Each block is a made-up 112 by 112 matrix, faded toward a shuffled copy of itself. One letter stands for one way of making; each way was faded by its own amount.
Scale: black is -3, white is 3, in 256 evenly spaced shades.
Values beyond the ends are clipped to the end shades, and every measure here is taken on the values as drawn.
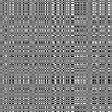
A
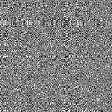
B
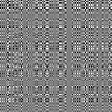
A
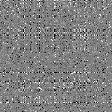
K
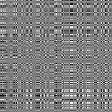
A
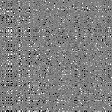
K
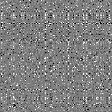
K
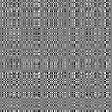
A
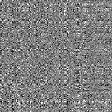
B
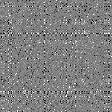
K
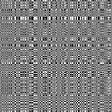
A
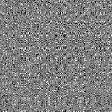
B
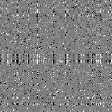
K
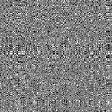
B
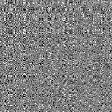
B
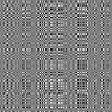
A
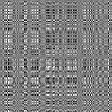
A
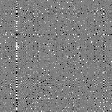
K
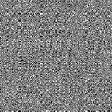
B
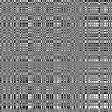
A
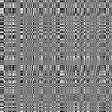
A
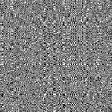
B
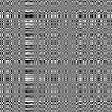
A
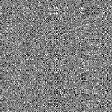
B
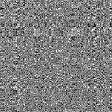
B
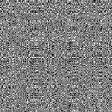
B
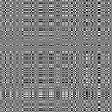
A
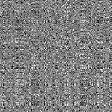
B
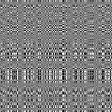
A
